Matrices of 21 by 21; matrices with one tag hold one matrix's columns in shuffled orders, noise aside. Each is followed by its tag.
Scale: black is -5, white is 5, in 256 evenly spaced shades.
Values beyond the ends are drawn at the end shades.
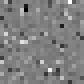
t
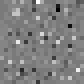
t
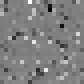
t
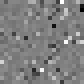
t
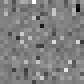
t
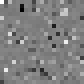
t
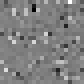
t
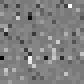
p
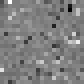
t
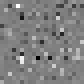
p
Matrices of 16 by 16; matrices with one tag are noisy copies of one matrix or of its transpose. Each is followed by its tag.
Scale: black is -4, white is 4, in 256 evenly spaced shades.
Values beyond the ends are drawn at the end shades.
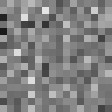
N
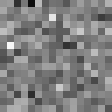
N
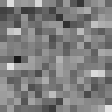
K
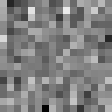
K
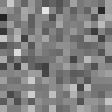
N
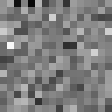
N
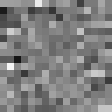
K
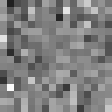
K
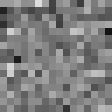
K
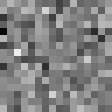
N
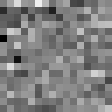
K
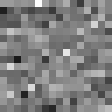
K
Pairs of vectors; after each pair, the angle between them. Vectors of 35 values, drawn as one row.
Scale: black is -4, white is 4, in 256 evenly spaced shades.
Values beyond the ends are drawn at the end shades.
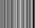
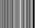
nearly parallel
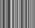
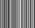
partly aligned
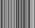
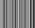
partly opposed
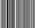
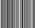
partly aligned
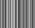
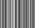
nearly parallel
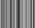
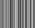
partly aligned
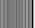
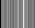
orthogonal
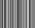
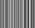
partly opposed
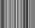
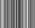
nearly opposite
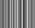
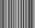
partly aligned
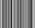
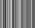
partly opposed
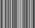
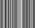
nearly parallel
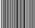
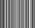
partly opposed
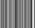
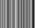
nearly opposite
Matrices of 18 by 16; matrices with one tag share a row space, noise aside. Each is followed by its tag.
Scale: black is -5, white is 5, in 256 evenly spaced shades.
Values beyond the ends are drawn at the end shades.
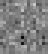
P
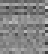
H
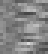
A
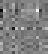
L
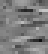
A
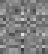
P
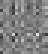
L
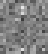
P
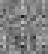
P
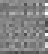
H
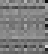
H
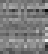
H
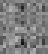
P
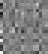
L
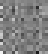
L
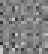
L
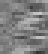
A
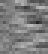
A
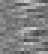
A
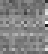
H
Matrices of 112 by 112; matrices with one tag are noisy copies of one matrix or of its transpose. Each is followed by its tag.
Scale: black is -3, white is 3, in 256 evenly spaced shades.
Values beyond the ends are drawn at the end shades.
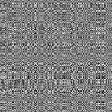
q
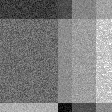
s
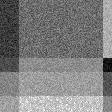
s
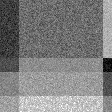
s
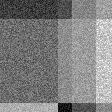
s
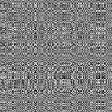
q
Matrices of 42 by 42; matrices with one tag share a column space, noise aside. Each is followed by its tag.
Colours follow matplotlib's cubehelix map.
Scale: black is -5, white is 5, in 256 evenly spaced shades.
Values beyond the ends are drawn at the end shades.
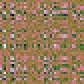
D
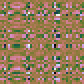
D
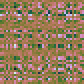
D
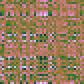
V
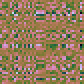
D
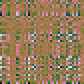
V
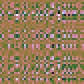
D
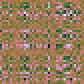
D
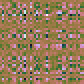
D
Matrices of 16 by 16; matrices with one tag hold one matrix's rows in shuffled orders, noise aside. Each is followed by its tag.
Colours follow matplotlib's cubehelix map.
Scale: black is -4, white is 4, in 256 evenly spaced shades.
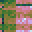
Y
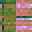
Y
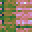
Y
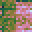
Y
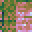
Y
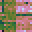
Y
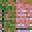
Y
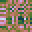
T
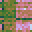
Y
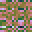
T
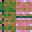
Y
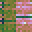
Y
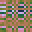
T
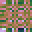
T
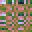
T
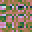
T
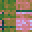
Y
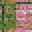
Y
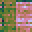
Y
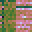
Y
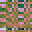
T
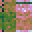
Y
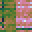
Y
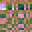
T
